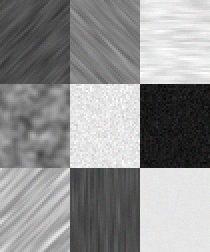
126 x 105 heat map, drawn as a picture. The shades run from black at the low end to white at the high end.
The table splits into 3 rows of 3 panels. Panel 1,1: low, slanting up to the right, faint in contrast. Panel 1,2: middling, slanting down to the right, faint in contrast. Panel 1,3: very high, streaked across, faint in contrast. Panel 2,1: middling, blotchy. Panel 2,2: very high, fine-grained, faint in contrast. Panel 2,3: very low, fine-grained, faint in contrast. Panel 3,1: high, slanting up to the right. Panel 3,2: low, streaked downward, faint in contrast. Panel 3,3: very high, flat.
